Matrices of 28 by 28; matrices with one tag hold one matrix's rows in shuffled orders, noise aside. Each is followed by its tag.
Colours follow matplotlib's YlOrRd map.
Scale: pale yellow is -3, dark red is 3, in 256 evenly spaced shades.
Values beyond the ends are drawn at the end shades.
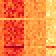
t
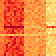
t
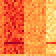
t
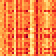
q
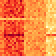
t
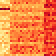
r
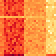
t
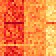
t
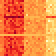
t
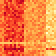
t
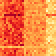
t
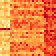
r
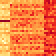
r
